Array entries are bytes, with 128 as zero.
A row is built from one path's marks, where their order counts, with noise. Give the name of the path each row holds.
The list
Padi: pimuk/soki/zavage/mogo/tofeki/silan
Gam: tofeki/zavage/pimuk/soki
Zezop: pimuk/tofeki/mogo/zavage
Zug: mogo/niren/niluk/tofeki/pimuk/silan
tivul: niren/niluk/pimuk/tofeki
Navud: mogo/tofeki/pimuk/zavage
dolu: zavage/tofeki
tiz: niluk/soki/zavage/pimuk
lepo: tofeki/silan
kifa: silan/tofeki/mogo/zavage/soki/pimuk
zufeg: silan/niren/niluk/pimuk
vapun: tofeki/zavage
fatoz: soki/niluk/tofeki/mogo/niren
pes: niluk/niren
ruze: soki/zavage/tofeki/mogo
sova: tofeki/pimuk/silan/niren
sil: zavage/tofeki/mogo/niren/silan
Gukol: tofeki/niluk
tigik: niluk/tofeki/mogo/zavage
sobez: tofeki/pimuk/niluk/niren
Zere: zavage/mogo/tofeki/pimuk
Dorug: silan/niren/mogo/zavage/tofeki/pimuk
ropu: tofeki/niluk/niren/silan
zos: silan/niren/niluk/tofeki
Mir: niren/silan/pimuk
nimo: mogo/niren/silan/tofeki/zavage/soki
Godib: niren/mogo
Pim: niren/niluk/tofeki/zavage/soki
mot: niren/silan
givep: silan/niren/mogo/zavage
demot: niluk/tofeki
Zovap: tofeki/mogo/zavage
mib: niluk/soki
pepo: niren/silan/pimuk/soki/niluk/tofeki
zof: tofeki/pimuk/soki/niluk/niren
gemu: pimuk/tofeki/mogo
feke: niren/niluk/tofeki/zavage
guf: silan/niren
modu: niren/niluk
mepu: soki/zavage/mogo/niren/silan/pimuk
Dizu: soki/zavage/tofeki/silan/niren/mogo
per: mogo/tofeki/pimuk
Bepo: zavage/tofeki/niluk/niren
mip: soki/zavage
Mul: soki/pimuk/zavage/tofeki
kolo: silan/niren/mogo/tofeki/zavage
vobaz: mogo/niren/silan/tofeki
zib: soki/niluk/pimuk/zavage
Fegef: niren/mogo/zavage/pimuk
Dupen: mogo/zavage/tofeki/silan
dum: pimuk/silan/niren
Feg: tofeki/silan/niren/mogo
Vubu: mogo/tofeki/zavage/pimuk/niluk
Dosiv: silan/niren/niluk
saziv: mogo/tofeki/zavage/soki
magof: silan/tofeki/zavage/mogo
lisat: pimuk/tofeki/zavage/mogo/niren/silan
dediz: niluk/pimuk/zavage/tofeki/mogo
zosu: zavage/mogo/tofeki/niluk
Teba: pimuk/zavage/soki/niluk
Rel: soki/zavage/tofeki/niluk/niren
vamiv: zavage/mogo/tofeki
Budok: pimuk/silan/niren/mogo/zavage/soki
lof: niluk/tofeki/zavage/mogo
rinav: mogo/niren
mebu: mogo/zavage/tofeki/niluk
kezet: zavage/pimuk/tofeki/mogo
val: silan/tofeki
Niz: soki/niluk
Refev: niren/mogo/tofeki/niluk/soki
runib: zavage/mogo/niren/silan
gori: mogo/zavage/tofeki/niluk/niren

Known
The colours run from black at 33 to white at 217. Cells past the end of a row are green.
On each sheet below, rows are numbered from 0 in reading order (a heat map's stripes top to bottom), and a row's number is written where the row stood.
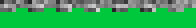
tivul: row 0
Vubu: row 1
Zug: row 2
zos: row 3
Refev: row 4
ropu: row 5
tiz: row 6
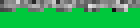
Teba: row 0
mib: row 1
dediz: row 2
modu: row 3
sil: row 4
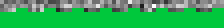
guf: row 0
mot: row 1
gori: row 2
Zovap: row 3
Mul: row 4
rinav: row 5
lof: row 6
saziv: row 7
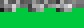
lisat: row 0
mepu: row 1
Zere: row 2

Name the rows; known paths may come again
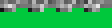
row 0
Bepo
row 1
lisat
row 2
kolo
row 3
Zere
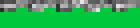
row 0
Refev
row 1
pes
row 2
Niz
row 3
guf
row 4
modu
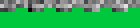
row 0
Gam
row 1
fatoz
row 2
saziv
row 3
kifa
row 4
Dupen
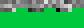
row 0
zos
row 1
ruze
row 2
sil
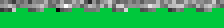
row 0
ropu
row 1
dediz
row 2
zosu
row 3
mib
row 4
Dosiv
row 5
lof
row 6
vamiv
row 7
magof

